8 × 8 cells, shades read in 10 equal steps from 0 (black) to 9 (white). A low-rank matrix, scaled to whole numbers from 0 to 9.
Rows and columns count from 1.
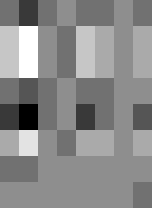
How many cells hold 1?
0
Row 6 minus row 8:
1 3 0 -1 1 1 0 2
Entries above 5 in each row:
0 5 5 0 0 5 0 0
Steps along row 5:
down up up down up up down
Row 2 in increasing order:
4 5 5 6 6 7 7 9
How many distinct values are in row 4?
3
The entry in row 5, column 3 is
4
